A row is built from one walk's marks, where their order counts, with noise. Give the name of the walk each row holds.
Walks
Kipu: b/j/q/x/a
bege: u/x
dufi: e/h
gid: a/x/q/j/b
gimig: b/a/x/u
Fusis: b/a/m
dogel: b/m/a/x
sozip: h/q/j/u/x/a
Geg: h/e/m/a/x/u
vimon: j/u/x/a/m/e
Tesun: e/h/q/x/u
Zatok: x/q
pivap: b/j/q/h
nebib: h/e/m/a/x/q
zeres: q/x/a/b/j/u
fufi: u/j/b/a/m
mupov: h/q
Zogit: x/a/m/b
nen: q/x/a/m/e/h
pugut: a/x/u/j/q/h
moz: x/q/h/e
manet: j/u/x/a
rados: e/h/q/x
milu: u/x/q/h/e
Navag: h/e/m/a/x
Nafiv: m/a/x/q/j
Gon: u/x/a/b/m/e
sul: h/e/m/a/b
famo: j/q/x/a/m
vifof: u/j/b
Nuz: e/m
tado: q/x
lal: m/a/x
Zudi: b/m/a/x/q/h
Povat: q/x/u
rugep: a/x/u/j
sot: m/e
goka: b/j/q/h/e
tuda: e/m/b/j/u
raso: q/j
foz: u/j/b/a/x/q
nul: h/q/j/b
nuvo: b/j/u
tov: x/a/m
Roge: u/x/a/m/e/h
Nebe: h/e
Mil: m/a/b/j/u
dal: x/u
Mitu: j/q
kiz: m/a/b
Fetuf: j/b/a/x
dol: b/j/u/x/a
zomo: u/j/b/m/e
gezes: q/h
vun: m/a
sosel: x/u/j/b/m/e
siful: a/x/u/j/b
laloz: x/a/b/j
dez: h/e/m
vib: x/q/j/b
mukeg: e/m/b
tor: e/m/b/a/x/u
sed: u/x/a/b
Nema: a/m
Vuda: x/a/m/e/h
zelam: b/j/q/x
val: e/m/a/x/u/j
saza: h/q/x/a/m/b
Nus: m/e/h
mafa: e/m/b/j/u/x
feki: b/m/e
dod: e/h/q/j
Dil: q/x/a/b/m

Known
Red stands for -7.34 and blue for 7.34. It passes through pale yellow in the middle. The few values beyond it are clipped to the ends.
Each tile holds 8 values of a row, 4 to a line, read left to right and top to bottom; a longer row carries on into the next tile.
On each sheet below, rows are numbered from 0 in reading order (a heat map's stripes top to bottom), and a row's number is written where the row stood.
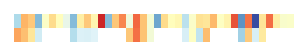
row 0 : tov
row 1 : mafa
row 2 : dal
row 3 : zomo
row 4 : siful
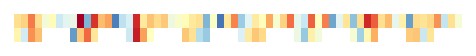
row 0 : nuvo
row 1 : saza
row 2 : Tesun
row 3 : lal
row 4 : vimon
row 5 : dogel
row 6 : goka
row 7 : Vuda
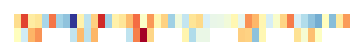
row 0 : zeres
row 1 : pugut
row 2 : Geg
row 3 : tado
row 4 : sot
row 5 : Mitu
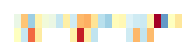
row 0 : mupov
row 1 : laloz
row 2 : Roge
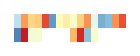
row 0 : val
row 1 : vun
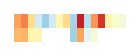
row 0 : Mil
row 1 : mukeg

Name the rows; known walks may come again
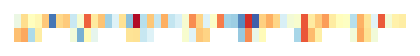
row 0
Nus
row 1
zelam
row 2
vib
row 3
Dil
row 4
gid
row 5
tor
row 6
Nuz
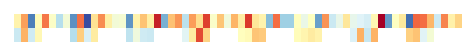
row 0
sed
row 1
siful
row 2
mafa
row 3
Nebe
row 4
Povat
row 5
fufi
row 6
Roge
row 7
moz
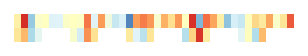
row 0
kiz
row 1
Fusis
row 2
sosel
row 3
sul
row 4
zomo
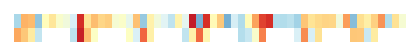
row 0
tov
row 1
Tesun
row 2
mupov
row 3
nul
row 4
Zudi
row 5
milu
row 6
Vuda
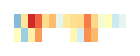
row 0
goka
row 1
nuvo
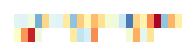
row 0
famo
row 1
gezes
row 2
dufi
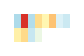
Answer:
Zogit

